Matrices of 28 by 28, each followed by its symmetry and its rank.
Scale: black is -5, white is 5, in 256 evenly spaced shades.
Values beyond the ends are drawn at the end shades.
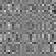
neither, rank three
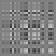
symmetric, rank one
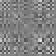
symmetric, rank three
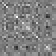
symmetric, rank five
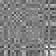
symmetric, rank three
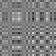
symmetric, rank one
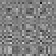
neither, rank three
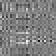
neither, rank three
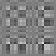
symmetric, rank one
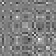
symmetric, rank three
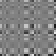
symmetric, rank one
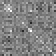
symmetric, rank five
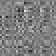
neither, rank three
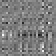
neither, rank three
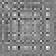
symmetric, rank three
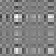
symmetric, rank one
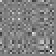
symmetric, rank three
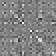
symmetric, rank five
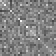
symmetric, rank five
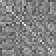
symmetric, rank five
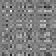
neither, rank three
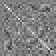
symmetric, rank five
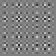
symmetric, rank one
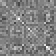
symmetric, rank five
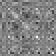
symmetric, rank three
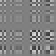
symmetric, rank one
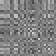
symmetric, rank three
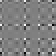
symmetric, rank one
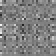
neither, rank three
